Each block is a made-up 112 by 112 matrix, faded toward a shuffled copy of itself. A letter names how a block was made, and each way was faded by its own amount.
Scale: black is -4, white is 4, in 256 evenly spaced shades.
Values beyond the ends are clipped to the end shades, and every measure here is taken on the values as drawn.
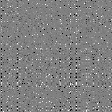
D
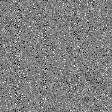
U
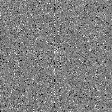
U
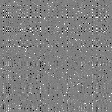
D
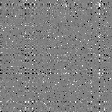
D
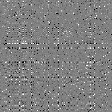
D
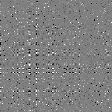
D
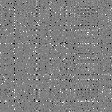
D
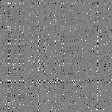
D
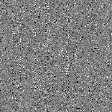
U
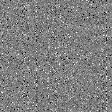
U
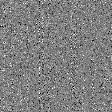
U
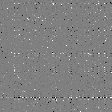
D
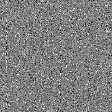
U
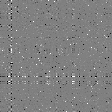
D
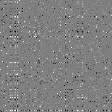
D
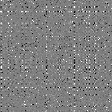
D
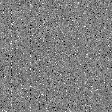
U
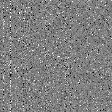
U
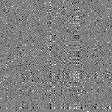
D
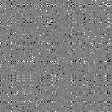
D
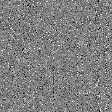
U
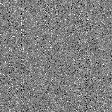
U
